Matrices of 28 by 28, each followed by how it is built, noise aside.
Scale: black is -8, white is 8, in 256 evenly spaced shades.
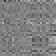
low rank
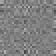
low rank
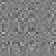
low rank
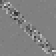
banded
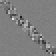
banded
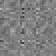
low rank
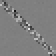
banded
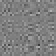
low rank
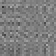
low rank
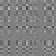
low rank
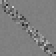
banded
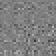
low rank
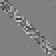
banded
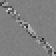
banded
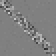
banded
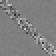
banded
